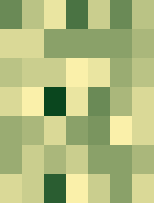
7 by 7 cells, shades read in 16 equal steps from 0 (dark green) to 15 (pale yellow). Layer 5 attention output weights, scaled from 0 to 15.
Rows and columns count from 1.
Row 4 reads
13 15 0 14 6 10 13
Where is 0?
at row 4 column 3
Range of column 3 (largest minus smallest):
14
